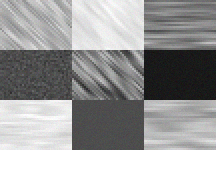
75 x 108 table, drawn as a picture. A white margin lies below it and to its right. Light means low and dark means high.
It is made of 3 by 3 panels. Panel 1,1: low, slanting down to the right. Panel 1,2: very low, slanting down to the right, faint in contrast. Panel 1,3: middling, streaked across. Panel 2,1: high, fine-grained, faint in contrast. Panel 2,2: middling, slanting down to the right, strong in contrast. Panel 2,3: very high, flat. Panel 3,1: very low, streaked across, faint in contrast. Panel 3,2: high, flat. Panel 3,3: low, streaked across.
